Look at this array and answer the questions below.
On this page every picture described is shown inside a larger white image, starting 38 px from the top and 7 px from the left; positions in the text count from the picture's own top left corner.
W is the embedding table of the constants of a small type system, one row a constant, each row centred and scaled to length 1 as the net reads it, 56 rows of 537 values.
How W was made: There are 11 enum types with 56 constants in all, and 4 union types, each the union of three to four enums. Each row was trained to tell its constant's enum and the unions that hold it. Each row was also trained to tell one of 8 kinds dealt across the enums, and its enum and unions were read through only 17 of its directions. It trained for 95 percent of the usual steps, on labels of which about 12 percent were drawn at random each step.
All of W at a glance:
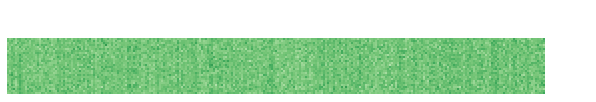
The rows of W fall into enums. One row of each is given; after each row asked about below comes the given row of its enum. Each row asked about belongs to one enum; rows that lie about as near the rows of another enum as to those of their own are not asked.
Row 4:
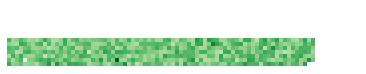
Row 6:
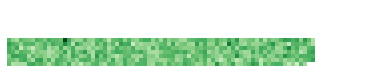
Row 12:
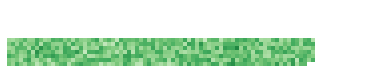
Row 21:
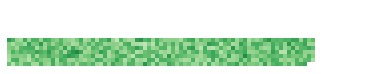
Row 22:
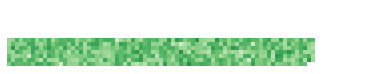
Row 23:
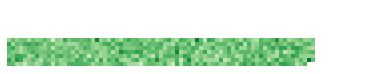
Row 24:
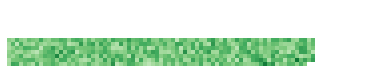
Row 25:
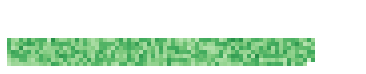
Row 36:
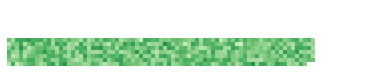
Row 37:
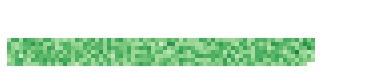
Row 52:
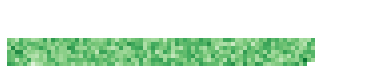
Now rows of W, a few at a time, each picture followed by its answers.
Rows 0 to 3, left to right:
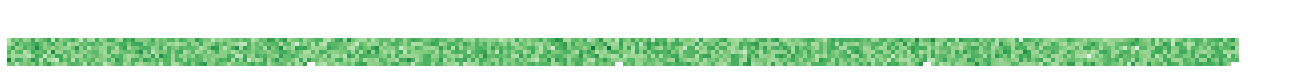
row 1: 24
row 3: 36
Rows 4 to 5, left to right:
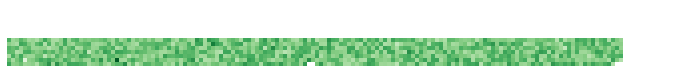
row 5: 36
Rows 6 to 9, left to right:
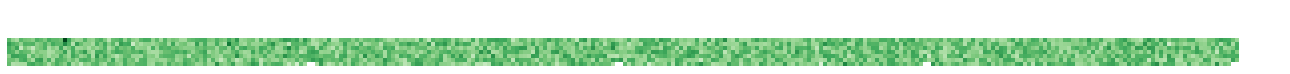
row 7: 23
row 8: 21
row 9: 6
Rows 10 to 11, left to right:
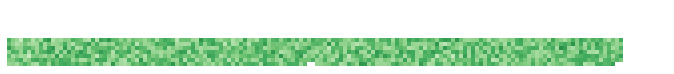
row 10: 4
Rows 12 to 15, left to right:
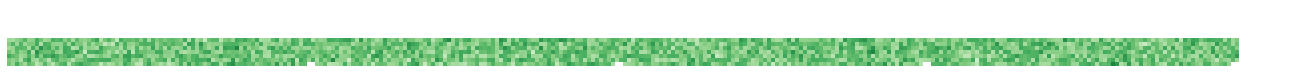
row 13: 25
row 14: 12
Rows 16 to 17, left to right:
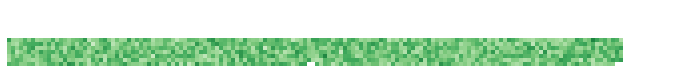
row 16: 21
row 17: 37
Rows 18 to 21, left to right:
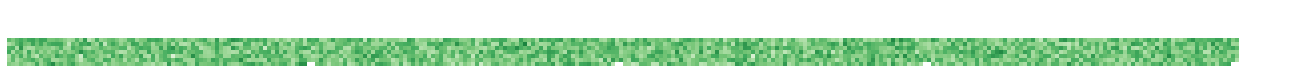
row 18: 25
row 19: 21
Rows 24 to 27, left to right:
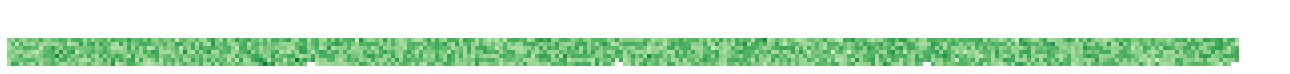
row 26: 24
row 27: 6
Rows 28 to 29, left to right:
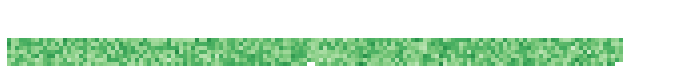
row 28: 36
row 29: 24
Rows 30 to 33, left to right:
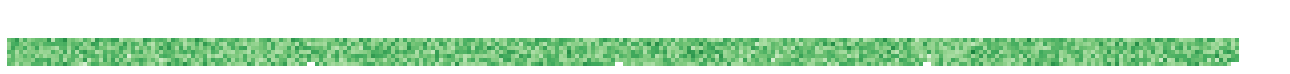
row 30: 6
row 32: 52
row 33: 24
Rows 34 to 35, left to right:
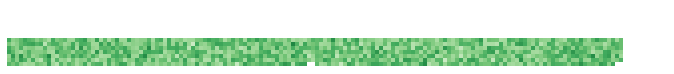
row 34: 25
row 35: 4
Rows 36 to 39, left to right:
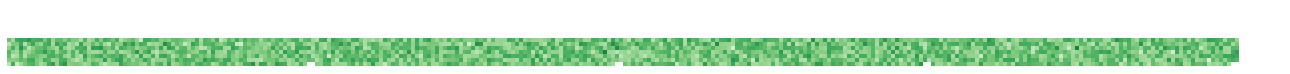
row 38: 24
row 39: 6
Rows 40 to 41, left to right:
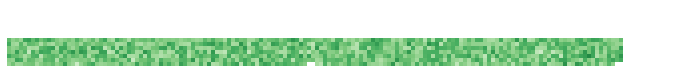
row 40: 36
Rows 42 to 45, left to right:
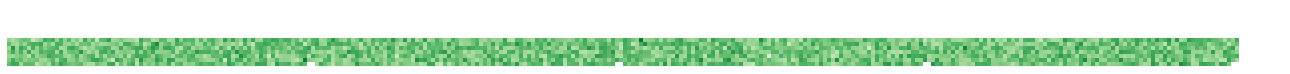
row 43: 36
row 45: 21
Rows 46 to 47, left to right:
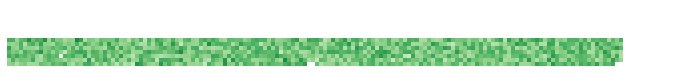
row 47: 21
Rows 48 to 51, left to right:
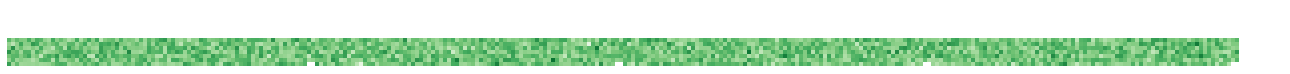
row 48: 25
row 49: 12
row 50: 6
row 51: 25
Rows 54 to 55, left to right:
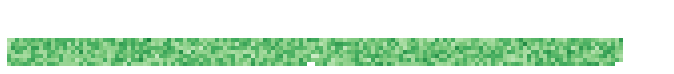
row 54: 22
